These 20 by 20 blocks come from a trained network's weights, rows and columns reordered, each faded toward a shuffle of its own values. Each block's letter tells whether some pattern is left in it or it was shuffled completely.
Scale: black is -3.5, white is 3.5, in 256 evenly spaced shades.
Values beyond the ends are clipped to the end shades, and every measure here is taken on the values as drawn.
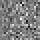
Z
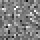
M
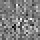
Z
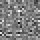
Z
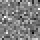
M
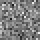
M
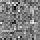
Z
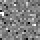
M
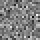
M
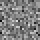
M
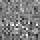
Z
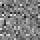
Z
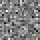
M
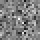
Z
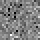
M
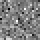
M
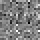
Z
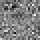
Z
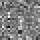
Z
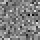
M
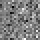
Z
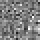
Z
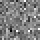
Z
